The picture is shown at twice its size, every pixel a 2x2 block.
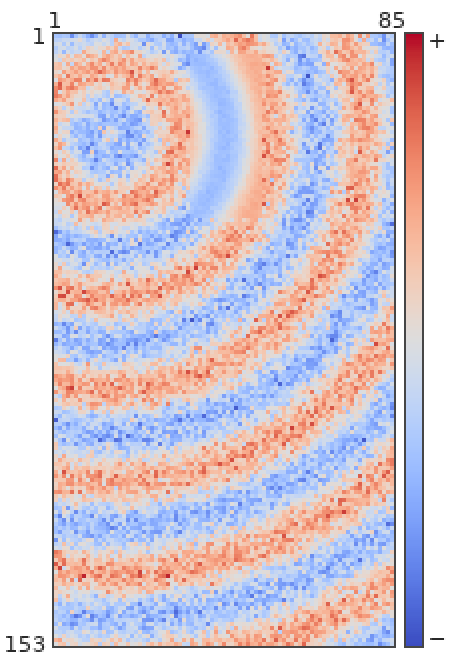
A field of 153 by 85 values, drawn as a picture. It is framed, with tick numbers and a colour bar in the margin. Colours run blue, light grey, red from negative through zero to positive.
Odd patch: calmer, in the top middle. Calmest part: top middle. Rings: centred on the top left. Mirror symmetry: none.
